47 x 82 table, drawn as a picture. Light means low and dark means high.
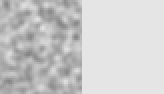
The table splits into one row of 2 panels. Panel 1,1: low, blotchy. Panel 1,2: very low, flat.
